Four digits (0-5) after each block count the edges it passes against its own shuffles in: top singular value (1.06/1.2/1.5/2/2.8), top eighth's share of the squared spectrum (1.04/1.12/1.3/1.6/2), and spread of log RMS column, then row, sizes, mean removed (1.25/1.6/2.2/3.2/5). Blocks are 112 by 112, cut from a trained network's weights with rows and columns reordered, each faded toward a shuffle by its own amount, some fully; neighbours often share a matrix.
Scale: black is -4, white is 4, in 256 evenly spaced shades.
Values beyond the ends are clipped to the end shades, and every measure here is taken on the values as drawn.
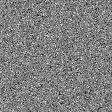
0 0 0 0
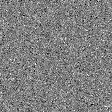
0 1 0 0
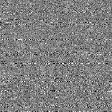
3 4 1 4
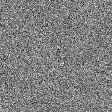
2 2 0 0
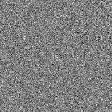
3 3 1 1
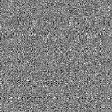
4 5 3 3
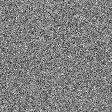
0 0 0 0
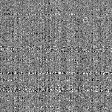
4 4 1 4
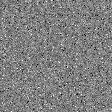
0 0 0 0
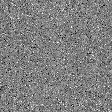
0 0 0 0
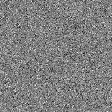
2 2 1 1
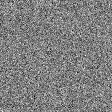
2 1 0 0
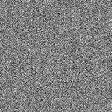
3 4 1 1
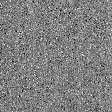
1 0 0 0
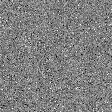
1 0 0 0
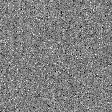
1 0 0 0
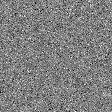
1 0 0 0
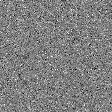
1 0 0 1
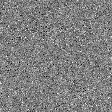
1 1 0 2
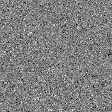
1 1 0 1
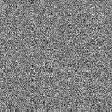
3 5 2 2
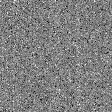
1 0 0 0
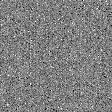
1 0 0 0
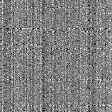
4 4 2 3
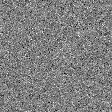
1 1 0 0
